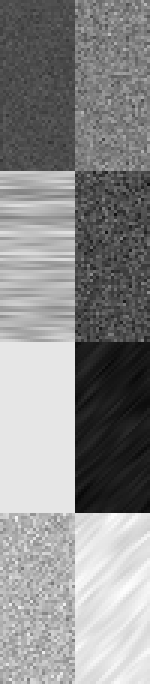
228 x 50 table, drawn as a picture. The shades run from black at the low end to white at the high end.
It is made of 4 by 2 panels. Panel 1,1: low, fine-grained, faint in contrast. Panel 1,2: middling, fine-grained. Panel 2,1: high, streaked across. Panel 2,2: low, fine-grained. Panel 3,1: very high, flat. Panel 3,2: very low, slanting up to the right, faint in contrast. Panel 4,1: high, fine-grained. Panel 4,2: very high, slanting up to the right, faint in contrast.
